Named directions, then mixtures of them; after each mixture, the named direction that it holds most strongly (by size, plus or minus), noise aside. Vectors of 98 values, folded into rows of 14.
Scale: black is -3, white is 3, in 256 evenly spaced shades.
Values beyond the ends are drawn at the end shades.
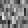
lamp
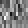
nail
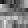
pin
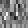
nail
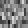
lamp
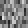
lamp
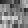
pin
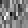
nail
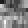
pin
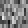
lamp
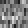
lamp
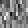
nail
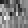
nail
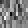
nail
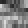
pin
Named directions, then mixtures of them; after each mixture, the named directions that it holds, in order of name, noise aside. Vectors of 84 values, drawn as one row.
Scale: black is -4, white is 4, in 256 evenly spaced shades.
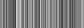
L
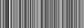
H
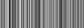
H, L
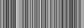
H, L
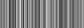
H, L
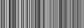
H, L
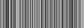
H, L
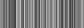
L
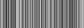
H, L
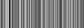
H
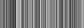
L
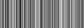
H, L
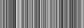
L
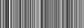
H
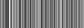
H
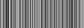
H, L
